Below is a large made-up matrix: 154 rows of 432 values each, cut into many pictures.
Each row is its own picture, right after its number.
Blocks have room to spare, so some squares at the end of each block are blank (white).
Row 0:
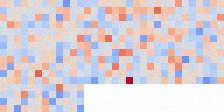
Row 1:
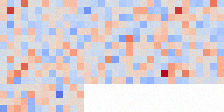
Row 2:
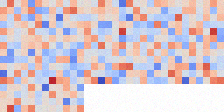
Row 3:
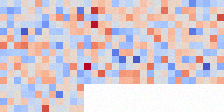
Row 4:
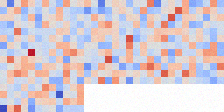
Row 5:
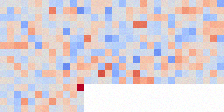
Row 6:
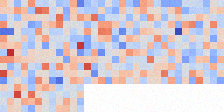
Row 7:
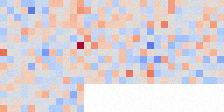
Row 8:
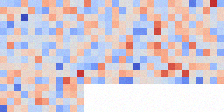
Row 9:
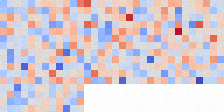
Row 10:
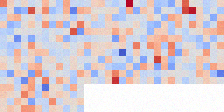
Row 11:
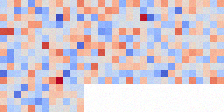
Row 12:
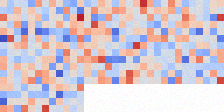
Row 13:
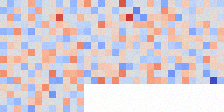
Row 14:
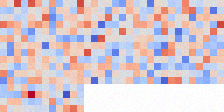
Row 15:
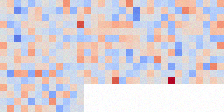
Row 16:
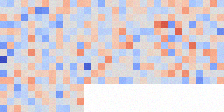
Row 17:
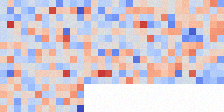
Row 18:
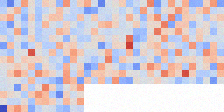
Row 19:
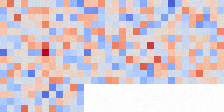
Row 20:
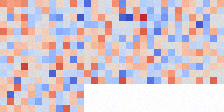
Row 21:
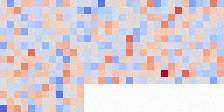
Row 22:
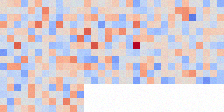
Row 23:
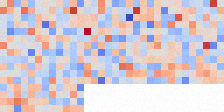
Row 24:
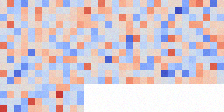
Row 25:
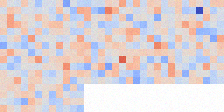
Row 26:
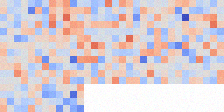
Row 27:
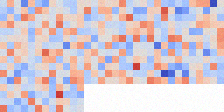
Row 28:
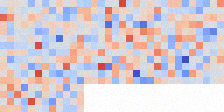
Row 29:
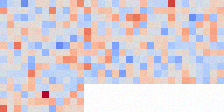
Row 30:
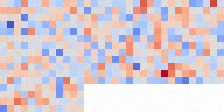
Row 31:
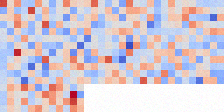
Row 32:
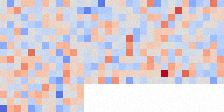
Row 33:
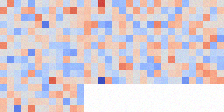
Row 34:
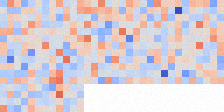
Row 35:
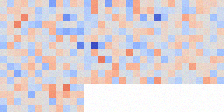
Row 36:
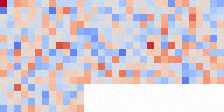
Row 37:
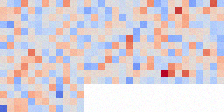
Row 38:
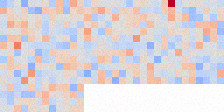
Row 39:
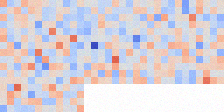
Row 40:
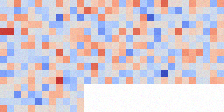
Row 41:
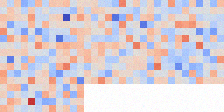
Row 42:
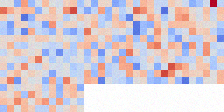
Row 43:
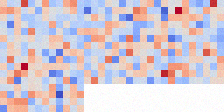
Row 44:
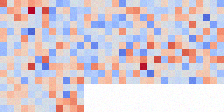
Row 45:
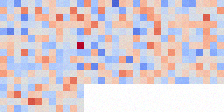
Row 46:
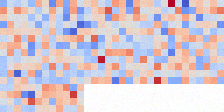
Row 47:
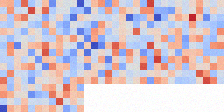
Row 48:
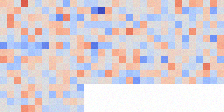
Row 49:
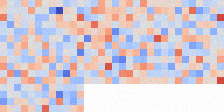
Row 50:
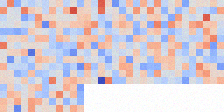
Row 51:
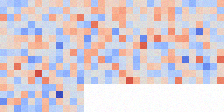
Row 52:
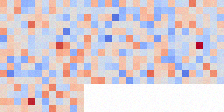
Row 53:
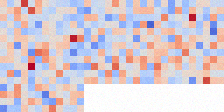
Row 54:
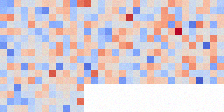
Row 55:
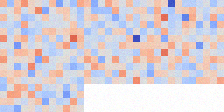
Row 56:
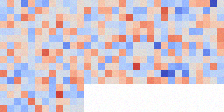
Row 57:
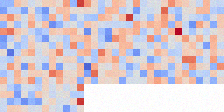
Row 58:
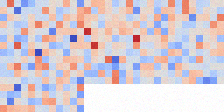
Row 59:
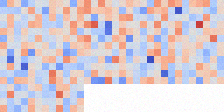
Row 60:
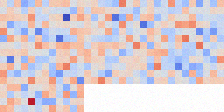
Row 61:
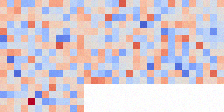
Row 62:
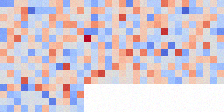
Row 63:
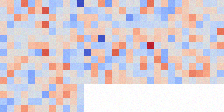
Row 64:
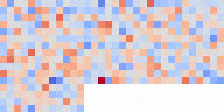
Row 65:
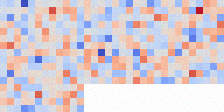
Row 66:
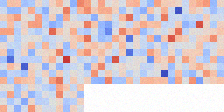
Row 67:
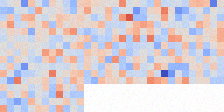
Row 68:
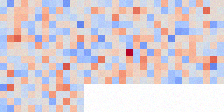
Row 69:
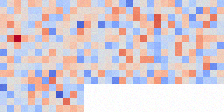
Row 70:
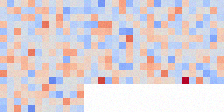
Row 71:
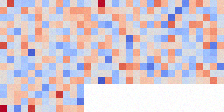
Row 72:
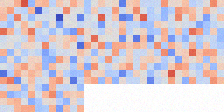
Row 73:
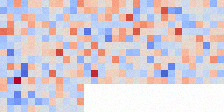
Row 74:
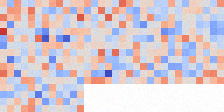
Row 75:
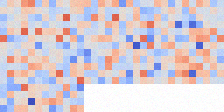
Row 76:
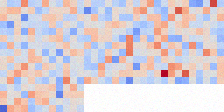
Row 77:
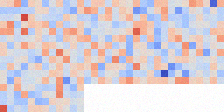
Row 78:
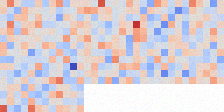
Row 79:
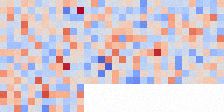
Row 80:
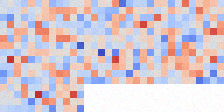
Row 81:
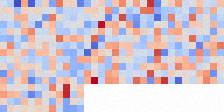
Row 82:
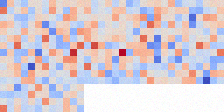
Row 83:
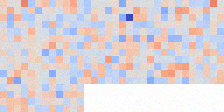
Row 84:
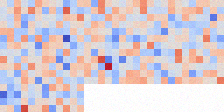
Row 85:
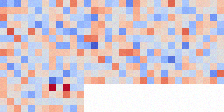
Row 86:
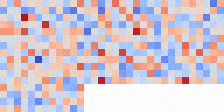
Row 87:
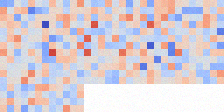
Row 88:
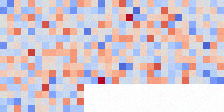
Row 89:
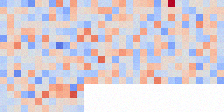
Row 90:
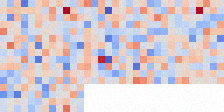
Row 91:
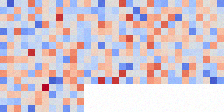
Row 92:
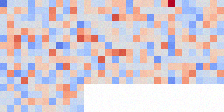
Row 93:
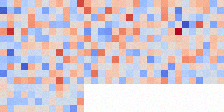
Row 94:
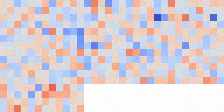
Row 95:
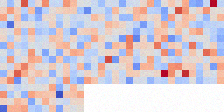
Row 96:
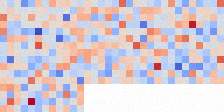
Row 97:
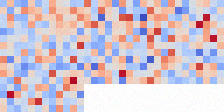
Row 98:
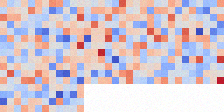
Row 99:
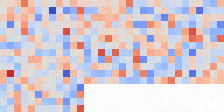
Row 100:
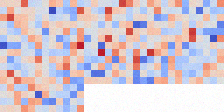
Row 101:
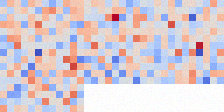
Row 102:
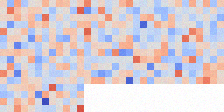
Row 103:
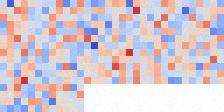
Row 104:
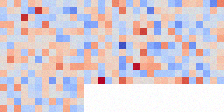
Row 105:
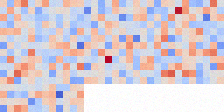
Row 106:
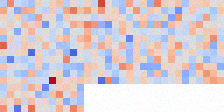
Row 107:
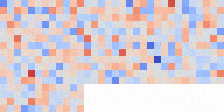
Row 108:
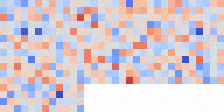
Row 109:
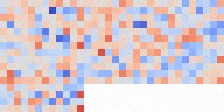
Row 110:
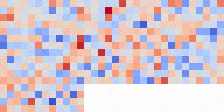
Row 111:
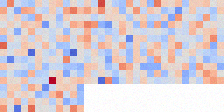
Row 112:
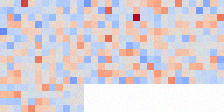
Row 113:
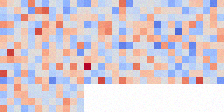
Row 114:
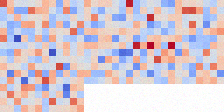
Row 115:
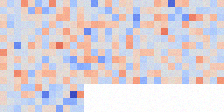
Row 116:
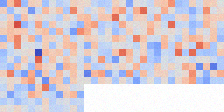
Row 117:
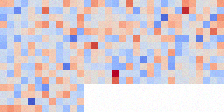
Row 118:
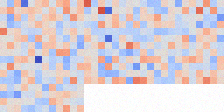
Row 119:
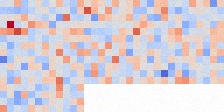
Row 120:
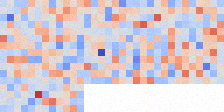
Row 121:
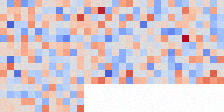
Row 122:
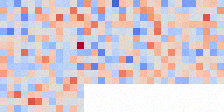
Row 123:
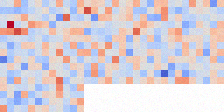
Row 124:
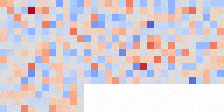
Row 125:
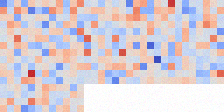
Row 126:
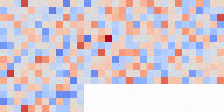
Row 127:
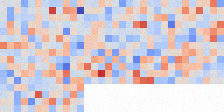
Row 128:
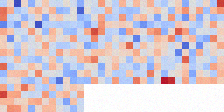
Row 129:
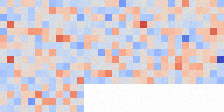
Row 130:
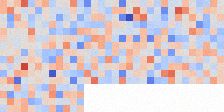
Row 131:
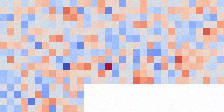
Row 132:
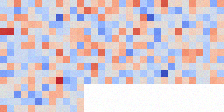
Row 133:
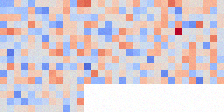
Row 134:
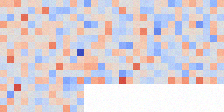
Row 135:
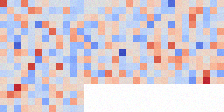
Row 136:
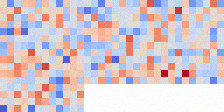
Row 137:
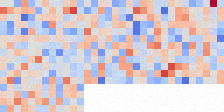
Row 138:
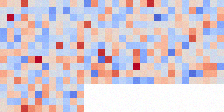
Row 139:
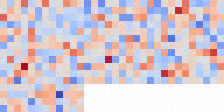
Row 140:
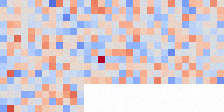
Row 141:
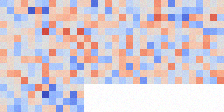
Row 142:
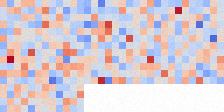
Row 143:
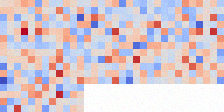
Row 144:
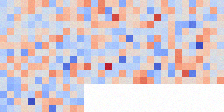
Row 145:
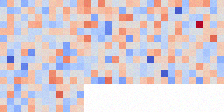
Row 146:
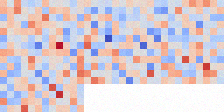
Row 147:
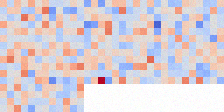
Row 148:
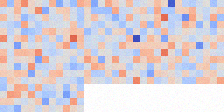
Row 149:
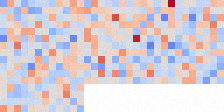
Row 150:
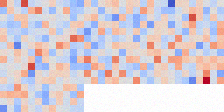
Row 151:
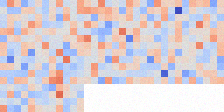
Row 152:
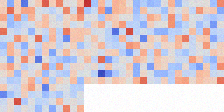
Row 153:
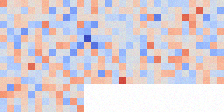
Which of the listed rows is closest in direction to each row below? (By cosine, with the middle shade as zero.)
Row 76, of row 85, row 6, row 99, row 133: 6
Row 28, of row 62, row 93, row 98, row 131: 98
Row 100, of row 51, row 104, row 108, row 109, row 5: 109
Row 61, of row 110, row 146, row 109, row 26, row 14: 110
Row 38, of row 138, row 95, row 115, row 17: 17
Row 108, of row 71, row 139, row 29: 29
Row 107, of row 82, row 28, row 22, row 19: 82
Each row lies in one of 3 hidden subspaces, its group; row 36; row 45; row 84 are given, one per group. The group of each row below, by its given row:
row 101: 36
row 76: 45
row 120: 84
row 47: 36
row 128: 36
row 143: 84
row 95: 45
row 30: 45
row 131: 84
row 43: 45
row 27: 45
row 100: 84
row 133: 45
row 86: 45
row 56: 45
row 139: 45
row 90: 84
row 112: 84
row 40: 45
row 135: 36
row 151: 45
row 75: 84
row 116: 36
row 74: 84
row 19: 36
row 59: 45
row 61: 84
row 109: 84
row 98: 84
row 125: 36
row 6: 45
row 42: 45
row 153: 36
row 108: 84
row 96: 84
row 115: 36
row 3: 84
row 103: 36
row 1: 45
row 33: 45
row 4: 45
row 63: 36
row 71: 45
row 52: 84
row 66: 45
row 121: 84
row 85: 36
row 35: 36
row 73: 45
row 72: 45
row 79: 84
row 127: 84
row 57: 45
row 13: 45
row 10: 36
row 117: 36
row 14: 36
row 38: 36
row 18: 45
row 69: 36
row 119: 45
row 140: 36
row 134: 45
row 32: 45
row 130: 45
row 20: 45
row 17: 84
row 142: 45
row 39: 36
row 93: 45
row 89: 36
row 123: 45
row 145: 45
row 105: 45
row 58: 36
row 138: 84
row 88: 45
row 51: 84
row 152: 84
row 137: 45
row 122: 45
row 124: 36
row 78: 45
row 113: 45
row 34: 45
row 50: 45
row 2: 45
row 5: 84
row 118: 84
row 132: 45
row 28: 84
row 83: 45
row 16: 45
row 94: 36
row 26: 36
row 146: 84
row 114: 36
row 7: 36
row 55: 36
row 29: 36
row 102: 84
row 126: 84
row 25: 84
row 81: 36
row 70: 45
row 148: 36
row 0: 84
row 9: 45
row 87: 36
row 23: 45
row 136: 45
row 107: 36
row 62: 36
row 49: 84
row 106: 45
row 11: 45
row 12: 84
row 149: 36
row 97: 45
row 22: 36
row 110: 84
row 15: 36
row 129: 84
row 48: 84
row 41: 84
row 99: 84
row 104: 45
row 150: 36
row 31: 36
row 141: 36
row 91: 45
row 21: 45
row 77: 45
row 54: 45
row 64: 45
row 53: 36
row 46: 36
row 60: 84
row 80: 84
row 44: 36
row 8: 45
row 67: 45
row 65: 84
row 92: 36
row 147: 45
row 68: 36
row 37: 45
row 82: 36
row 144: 84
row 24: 45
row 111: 45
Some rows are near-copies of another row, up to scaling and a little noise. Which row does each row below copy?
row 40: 132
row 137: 42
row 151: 34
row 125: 107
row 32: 21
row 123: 119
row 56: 27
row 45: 122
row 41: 60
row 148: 55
